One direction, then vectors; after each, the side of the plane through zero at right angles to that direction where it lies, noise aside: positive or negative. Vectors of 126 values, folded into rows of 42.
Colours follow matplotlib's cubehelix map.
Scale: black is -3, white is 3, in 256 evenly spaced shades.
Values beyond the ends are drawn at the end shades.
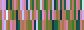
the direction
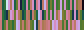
negative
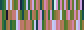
negative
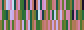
negative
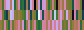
negative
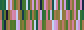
negative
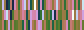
positive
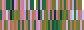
positive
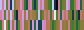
positive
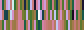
negative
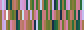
positive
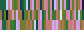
negative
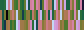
negative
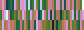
positive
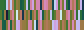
negative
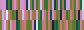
positive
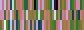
positive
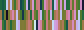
negative
